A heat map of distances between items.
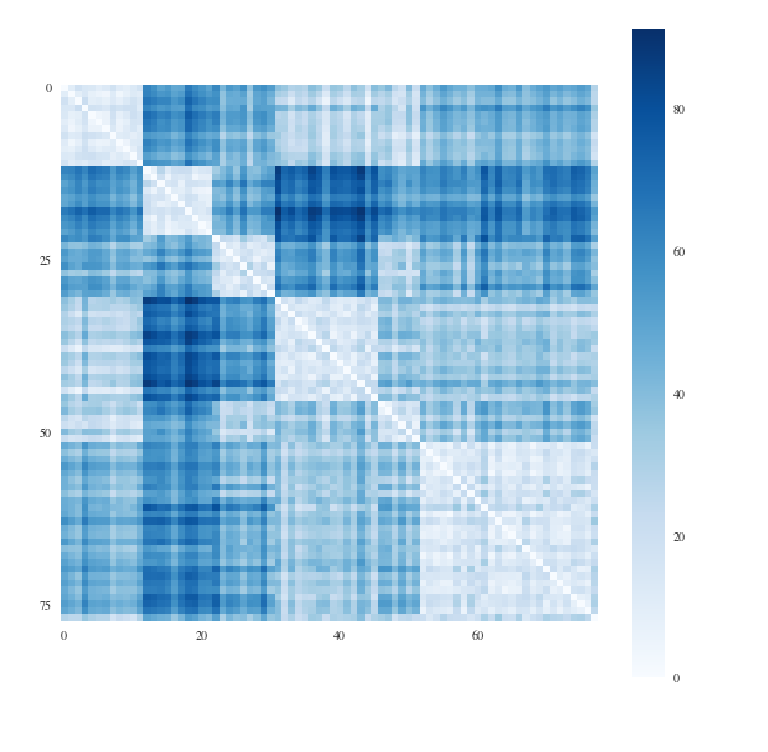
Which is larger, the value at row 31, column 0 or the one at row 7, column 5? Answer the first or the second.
the first
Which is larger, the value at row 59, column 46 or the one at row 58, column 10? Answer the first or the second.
the second
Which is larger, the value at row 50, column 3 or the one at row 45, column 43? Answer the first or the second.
the first
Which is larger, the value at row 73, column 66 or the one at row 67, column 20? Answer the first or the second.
the second
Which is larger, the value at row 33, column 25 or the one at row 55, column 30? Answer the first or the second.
the first
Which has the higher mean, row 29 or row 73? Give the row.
29
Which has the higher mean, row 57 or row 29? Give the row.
29
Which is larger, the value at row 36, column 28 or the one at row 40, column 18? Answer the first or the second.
the second
